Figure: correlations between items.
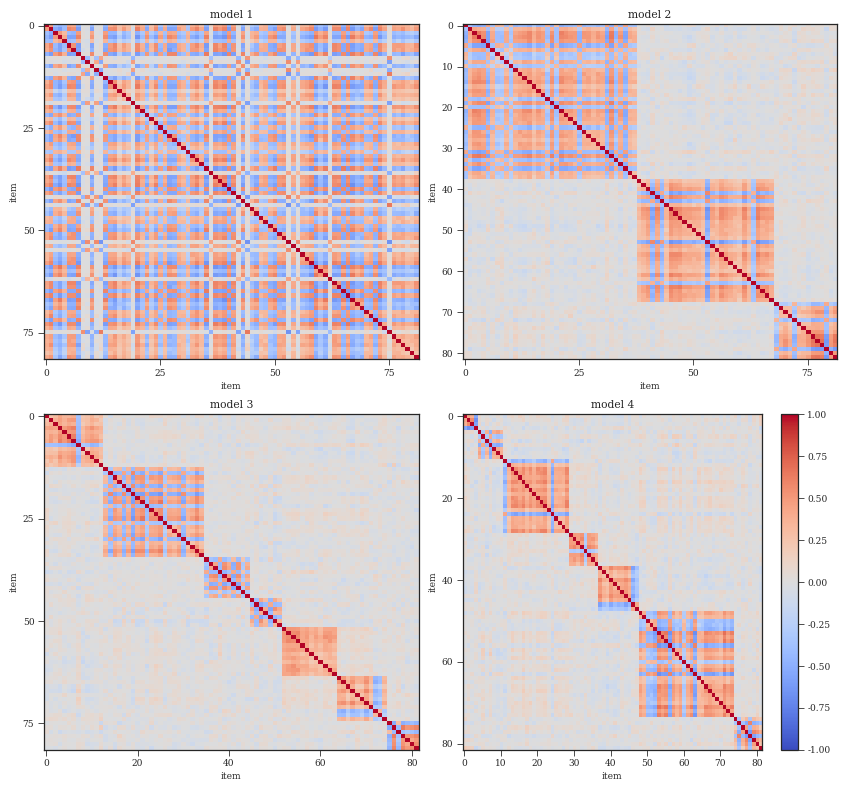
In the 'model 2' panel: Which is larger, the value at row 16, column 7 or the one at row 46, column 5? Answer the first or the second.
the second
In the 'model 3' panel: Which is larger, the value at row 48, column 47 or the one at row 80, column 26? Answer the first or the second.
the first
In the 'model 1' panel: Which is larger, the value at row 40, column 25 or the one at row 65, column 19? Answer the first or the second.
the first
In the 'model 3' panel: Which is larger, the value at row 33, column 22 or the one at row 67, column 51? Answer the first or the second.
the second
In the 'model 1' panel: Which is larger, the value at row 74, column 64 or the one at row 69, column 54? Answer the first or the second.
the first
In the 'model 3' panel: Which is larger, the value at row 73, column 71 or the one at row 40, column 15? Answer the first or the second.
the second
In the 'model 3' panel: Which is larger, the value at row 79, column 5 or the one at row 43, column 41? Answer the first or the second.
the second
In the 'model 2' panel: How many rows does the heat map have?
82
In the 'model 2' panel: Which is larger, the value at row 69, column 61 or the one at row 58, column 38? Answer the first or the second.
the second
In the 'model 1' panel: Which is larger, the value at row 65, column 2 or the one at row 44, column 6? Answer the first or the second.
the first
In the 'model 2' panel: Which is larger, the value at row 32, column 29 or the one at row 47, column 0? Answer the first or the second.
the first
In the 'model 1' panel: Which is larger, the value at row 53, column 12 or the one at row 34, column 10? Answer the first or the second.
the second
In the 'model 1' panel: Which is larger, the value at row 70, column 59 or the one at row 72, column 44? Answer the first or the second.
the second
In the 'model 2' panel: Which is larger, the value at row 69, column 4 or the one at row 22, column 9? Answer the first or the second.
the second
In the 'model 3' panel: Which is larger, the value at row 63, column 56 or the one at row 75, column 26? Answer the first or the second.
the first
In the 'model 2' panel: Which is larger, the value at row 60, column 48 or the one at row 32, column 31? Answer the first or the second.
the first
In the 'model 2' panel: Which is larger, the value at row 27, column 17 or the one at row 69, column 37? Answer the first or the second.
the first
